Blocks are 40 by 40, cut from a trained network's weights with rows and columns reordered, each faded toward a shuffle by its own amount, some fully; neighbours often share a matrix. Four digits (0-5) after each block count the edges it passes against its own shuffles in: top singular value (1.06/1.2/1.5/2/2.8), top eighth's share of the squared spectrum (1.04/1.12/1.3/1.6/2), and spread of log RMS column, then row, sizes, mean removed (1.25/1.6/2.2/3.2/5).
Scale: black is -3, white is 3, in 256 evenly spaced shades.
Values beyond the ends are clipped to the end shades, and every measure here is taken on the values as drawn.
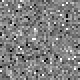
0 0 0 0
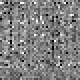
2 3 1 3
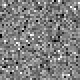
0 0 0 0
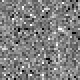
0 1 0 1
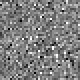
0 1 0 1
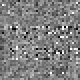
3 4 1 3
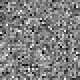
0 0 0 0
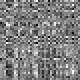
4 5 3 3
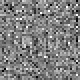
3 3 1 0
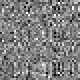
4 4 2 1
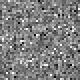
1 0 0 0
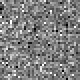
1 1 0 1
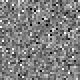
0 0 0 0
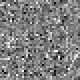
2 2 1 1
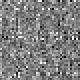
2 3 0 2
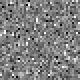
0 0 0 0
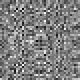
4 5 3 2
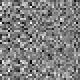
4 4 2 2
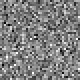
1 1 0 0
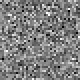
1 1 0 0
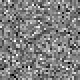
2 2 1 0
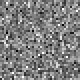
2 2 0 0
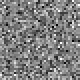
1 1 0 0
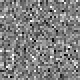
2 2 0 1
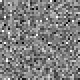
0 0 0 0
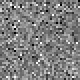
1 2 1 0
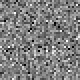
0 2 0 1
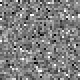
0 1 0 0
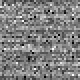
3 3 1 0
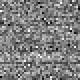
2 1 0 0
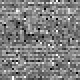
3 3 2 0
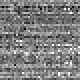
4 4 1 2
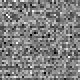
2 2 0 0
